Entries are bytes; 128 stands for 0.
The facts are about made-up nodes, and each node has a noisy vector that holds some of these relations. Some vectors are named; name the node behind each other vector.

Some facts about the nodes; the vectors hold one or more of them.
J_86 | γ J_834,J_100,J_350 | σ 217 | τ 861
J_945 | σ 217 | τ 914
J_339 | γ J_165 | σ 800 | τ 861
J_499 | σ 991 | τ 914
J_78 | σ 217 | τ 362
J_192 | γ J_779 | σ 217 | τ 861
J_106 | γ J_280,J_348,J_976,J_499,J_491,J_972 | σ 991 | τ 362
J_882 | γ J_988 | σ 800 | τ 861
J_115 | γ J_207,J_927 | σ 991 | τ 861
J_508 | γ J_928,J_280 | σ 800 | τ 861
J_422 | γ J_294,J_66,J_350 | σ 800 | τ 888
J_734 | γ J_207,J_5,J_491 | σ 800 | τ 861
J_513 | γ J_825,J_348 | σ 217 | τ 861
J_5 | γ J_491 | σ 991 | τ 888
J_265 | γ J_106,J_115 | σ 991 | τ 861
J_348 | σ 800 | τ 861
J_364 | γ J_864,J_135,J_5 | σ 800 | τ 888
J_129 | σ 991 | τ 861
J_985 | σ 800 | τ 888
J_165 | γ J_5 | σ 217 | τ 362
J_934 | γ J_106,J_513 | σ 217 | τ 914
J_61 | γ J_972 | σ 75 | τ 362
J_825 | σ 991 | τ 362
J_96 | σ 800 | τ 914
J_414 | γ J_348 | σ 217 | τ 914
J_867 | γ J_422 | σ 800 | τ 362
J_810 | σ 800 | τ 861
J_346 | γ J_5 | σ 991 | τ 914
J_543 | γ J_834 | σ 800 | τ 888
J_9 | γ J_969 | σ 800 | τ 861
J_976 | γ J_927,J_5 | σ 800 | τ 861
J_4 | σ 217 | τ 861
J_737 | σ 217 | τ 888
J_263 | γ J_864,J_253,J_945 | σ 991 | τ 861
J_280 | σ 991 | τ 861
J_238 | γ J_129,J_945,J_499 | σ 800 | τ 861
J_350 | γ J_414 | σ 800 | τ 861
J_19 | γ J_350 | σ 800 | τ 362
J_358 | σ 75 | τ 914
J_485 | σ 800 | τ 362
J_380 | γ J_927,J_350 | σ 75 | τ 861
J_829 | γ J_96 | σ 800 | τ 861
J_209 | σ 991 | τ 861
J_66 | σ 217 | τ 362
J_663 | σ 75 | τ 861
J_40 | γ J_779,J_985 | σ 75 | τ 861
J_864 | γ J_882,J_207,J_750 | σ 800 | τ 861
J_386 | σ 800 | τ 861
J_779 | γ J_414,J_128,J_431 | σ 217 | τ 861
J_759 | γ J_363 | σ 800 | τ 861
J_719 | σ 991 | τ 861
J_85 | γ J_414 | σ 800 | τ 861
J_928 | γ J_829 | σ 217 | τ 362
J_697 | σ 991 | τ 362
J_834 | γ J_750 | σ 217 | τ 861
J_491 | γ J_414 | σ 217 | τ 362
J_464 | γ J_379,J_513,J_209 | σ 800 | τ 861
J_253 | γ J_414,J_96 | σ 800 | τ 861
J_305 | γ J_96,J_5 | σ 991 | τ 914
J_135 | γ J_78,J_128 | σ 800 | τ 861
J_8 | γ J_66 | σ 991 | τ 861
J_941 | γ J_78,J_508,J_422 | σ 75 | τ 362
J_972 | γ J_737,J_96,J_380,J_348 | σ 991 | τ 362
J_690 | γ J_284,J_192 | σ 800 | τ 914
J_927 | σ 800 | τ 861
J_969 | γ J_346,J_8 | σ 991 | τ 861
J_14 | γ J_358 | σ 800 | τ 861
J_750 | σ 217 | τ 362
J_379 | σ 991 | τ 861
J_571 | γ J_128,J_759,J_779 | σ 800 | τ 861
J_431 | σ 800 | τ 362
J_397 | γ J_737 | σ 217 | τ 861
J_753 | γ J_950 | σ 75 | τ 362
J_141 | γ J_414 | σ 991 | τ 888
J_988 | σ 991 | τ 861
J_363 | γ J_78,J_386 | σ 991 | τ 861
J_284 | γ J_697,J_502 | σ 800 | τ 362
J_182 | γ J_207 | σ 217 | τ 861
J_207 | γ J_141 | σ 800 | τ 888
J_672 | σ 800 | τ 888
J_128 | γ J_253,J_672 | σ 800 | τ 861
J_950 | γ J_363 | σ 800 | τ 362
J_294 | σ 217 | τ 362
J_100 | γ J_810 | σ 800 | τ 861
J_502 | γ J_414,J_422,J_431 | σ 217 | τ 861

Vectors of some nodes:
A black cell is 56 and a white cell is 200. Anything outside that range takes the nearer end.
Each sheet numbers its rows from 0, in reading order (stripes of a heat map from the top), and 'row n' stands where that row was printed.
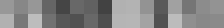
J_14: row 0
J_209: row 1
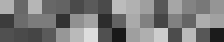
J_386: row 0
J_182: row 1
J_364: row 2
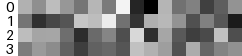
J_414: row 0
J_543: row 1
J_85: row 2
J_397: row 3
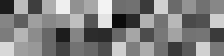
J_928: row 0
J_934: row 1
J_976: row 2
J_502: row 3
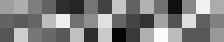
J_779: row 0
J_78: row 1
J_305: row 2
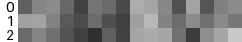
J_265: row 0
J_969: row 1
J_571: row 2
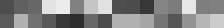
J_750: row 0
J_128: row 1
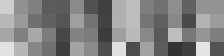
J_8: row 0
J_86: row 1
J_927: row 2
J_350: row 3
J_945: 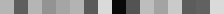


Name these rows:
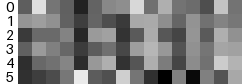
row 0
J_253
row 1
J_339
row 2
J_115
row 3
J_263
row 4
J_864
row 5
J_950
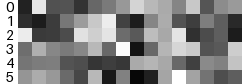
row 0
J_829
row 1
J_207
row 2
J_422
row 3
J_96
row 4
J_135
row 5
J_346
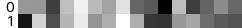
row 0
J_19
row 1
J_972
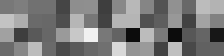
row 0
J_834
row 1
J_380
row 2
J_141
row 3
J_513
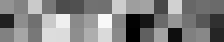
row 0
J_348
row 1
J_106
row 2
J_491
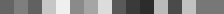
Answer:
J_284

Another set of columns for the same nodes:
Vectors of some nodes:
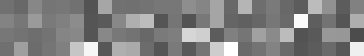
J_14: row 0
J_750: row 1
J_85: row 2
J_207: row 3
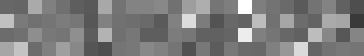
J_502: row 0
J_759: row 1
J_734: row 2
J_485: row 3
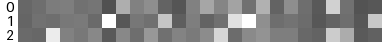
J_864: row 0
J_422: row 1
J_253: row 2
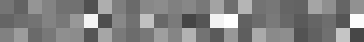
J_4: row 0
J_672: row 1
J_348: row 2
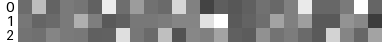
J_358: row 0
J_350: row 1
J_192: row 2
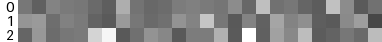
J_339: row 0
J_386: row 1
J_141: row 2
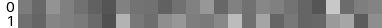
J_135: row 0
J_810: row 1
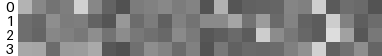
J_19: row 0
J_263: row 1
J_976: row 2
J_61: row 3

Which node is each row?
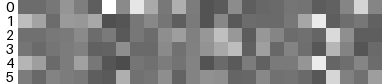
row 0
J_690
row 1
J_753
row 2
J_380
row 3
J_86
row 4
J_78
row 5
J_571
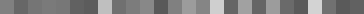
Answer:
J_834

